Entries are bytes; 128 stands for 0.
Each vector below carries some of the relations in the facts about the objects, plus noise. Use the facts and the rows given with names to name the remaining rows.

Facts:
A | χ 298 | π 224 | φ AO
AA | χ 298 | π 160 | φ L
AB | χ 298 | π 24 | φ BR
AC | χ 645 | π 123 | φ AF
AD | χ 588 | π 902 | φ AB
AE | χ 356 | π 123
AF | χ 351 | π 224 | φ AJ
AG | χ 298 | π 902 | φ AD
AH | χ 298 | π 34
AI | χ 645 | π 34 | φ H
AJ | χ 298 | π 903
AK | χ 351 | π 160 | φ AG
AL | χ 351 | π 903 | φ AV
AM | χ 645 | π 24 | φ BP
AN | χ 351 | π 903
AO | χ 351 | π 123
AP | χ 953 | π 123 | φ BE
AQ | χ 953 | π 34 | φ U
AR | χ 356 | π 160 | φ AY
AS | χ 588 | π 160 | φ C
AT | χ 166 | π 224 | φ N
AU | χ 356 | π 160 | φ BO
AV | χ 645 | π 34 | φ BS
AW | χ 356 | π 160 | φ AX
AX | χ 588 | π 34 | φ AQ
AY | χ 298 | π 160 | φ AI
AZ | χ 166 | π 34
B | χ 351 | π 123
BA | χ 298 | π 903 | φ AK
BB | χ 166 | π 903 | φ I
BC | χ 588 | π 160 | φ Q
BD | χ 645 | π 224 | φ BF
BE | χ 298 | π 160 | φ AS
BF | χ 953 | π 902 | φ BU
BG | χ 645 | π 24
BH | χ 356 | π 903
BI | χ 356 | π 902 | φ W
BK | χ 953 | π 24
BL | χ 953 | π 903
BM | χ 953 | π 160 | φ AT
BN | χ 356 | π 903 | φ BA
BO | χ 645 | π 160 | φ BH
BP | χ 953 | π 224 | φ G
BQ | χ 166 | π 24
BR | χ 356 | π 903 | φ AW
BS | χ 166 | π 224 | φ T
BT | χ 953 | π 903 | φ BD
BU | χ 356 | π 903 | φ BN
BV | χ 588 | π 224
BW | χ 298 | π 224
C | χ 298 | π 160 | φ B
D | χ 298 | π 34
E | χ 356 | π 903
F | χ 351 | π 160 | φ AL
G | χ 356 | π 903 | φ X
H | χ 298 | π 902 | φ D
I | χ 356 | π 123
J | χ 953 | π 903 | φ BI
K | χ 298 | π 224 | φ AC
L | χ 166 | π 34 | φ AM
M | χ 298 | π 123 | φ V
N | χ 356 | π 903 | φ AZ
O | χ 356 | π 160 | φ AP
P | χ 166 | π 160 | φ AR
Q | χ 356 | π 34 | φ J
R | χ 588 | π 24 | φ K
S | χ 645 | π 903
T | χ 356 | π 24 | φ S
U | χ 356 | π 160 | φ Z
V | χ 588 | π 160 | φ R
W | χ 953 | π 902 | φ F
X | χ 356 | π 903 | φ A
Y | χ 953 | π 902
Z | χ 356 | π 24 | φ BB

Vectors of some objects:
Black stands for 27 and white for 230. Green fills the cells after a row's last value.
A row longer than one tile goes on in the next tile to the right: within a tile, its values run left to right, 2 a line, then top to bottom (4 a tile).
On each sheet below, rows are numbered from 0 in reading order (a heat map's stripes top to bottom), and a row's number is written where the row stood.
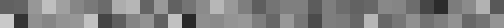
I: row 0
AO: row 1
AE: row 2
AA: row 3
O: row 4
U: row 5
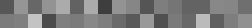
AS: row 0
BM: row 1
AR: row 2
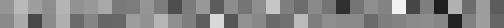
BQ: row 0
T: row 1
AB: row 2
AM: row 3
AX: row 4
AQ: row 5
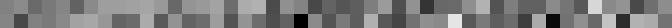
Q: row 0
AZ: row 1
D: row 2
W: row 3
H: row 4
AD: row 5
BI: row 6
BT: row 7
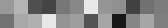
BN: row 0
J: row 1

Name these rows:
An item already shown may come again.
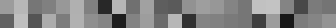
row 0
S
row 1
AQ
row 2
AC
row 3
AL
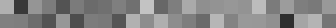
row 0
BM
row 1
Z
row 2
BG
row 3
BK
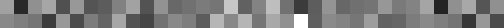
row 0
Y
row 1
H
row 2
Z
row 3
BA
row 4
BO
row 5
Y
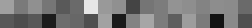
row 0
F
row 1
J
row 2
BS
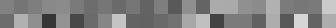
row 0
AT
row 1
BD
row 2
BV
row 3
AJ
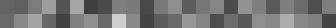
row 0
BW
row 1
AG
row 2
AF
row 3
AK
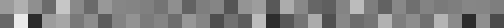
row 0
BB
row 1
AI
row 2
AF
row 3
AP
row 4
AM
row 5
AT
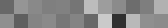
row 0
AI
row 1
AN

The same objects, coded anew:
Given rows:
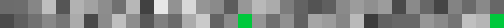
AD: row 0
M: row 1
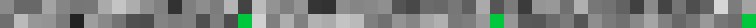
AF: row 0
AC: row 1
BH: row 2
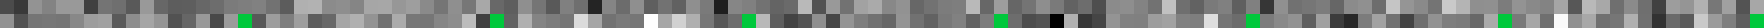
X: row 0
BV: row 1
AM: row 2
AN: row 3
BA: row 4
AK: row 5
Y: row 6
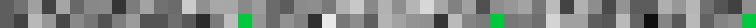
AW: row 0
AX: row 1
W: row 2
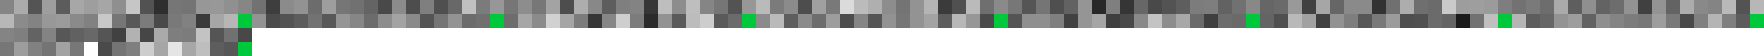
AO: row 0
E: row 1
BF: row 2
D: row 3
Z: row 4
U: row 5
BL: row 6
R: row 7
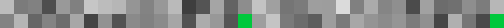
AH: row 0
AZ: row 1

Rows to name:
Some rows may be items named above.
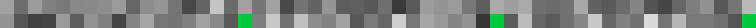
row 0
AJ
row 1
BK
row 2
BQ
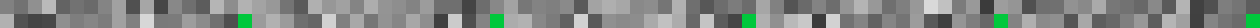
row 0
S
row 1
L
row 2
AI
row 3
AQ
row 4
Q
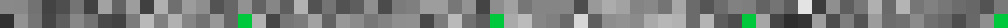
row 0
AB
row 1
BT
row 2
AI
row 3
AL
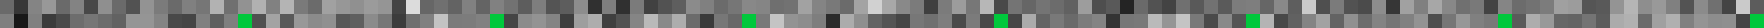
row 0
BR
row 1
H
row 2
Z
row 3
AF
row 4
T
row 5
J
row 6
BD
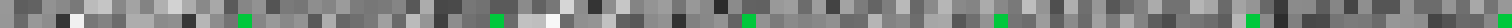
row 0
AX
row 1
Q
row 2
BP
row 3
BO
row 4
P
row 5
BR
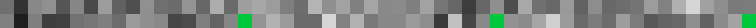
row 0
BR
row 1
L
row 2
BM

